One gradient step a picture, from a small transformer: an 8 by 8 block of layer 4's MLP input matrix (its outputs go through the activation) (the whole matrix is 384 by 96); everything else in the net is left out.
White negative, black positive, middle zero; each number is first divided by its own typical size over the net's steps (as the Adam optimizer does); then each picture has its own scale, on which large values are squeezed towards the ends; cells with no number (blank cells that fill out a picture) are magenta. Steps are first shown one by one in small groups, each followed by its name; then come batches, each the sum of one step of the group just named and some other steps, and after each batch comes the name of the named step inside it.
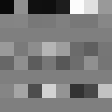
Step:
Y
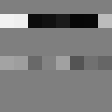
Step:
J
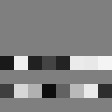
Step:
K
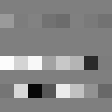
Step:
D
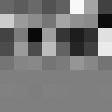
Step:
J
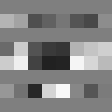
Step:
D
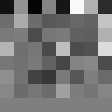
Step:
J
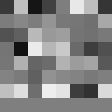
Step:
K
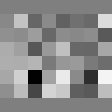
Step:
D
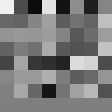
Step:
K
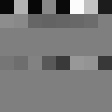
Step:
J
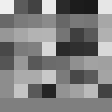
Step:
K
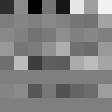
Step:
Y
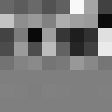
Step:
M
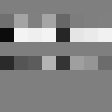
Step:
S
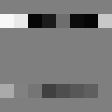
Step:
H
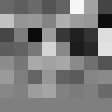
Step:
M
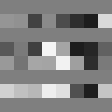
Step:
H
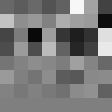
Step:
M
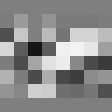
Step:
S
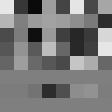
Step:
M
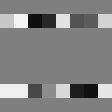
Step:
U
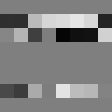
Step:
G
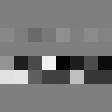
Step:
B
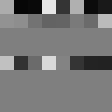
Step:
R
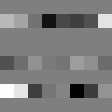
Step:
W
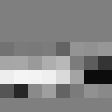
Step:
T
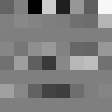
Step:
W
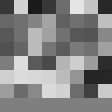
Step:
T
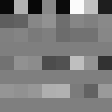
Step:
G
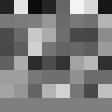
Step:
B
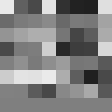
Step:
T
